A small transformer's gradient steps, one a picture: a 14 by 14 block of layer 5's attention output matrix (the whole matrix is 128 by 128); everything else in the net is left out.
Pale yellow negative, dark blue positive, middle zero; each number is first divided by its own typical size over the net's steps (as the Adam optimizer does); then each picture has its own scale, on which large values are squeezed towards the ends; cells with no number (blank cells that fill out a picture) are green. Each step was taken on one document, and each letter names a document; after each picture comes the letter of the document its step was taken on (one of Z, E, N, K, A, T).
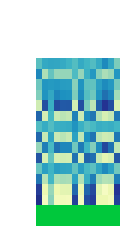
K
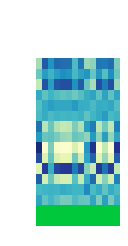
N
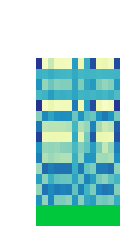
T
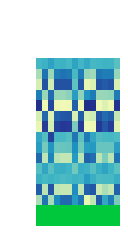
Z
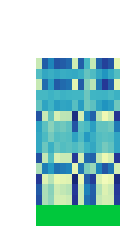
K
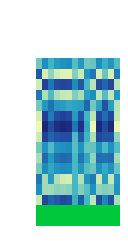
N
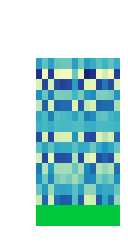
Z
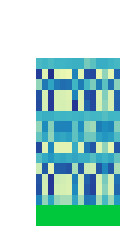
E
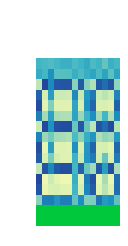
N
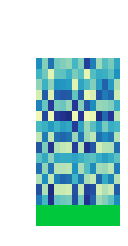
Z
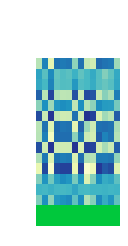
E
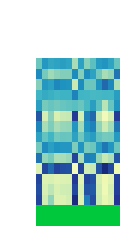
K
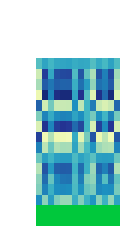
T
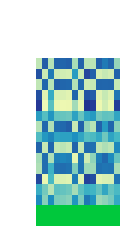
E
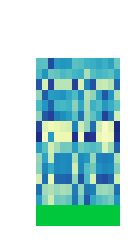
K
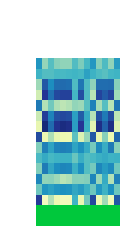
T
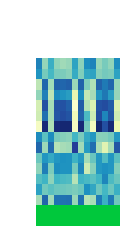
N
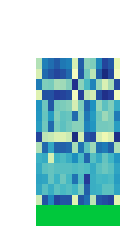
K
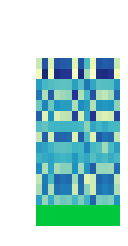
Z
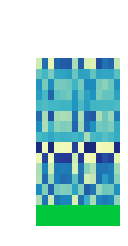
E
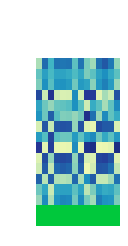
E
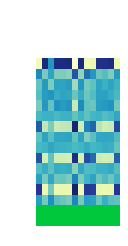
K
